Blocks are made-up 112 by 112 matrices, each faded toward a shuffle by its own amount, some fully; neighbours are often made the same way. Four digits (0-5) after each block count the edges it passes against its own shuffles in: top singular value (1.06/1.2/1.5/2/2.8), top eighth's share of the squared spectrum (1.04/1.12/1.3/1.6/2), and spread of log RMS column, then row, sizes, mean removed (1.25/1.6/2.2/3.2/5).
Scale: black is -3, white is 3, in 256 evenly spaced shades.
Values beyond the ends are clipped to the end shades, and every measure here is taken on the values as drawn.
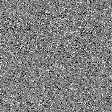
0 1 0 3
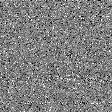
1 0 0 2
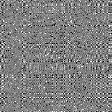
5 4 3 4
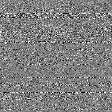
2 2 0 4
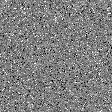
0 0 0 1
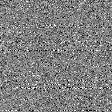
1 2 0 3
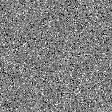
0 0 0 0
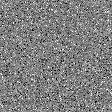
0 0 0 0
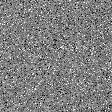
0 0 0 0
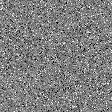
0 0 0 0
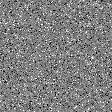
0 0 0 0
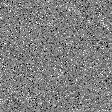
0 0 0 0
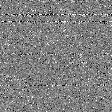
2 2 0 3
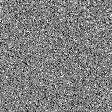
2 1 0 0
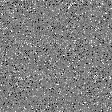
2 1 0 1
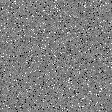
1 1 0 0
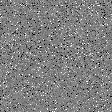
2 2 0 1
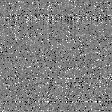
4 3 1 2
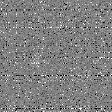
4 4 2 3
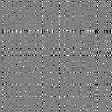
5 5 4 3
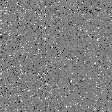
3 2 1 1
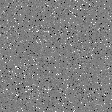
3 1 0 0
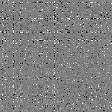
5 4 2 2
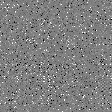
3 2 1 1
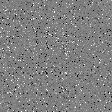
3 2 1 1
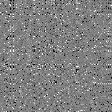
4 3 2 2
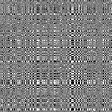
5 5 4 4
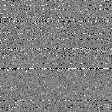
4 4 1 4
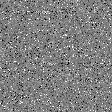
1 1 0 1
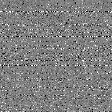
3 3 0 4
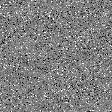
1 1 0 1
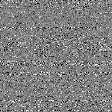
3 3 0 4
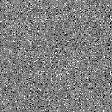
4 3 2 2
